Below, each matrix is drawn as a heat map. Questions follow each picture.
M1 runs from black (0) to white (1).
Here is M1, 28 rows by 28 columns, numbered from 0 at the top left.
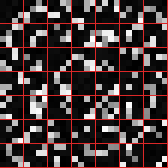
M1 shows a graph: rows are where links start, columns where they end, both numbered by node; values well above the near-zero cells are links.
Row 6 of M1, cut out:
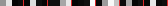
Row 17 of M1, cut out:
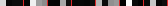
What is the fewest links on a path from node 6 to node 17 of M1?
1
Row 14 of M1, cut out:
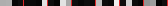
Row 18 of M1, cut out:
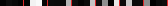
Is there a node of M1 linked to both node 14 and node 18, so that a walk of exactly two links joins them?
yes
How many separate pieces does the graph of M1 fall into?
1
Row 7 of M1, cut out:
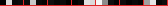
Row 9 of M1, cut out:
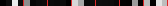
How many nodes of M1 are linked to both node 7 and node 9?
1
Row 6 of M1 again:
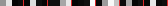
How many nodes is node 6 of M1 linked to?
11
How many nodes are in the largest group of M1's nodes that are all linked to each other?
5
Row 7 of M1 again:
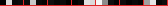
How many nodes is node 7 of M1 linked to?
8
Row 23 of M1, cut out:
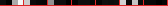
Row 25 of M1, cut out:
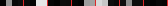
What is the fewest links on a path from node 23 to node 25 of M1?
5
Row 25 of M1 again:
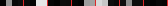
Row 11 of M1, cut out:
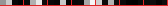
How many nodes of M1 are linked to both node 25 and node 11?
5
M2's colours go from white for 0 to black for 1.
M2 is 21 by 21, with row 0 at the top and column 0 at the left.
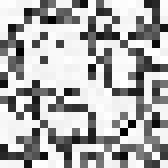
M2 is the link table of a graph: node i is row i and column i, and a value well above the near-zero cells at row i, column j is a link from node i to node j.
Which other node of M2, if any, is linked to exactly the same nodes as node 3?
node 8
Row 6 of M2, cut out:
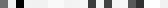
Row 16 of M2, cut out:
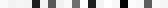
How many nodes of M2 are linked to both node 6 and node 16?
1
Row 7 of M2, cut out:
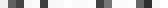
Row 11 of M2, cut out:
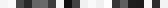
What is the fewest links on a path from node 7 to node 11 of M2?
2
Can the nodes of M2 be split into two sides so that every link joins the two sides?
no
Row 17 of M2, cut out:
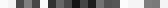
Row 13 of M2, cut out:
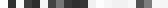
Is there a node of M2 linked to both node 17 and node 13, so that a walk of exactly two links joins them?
yes
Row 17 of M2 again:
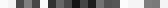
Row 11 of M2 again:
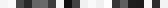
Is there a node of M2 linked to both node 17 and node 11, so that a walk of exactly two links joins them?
yes
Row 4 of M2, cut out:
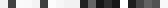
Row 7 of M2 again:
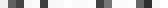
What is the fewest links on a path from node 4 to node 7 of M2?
2
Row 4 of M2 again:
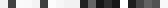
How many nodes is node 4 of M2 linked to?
11
